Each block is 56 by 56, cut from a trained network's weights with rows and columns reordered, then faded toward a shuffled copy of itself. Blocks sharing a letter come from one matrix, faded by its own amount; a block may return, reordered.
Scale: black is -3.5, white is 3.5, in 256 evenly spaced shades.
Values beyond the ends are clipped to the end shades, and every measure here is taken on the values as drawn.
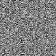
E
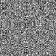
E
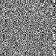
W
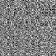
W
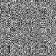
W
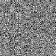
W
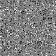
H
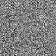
W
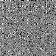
H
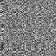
W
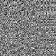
E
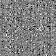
H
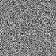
E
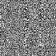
W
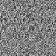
E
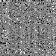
H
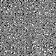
H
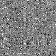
H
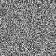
E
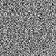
E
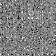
H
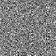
W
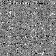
H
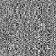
W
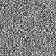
E
